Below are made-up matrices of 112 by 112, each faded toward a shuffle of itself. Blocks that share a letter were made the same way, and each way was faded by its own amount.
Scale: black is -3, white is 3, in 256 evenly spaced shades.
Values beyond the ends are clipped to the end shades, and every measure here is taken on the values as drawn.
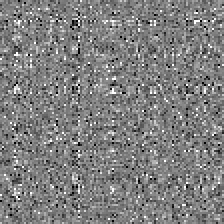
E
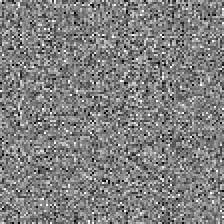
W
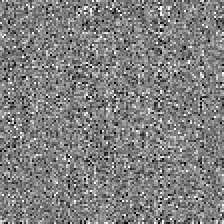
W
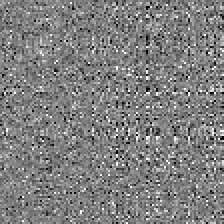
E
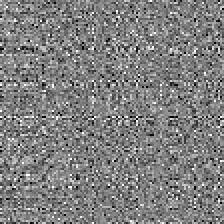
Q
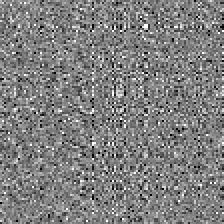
Q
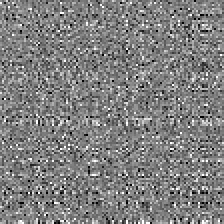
Q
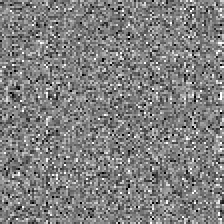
W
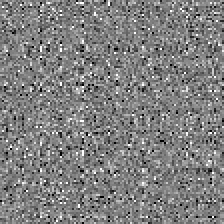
E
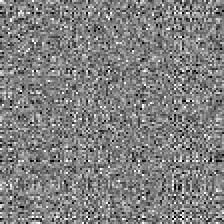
Q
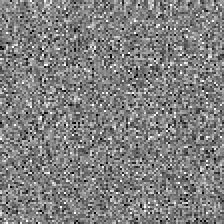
W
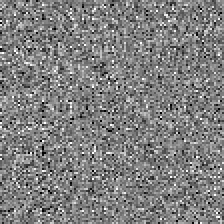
W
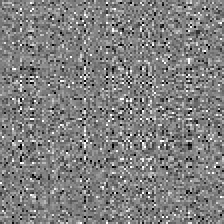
E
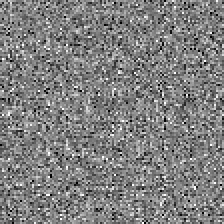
W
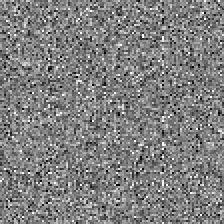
W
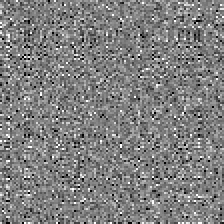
E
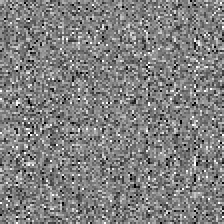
W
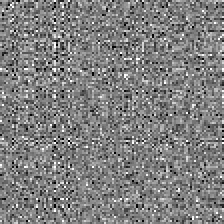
Q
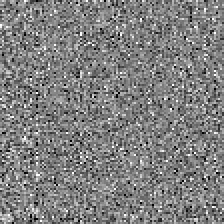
W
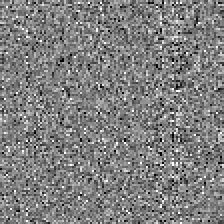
W
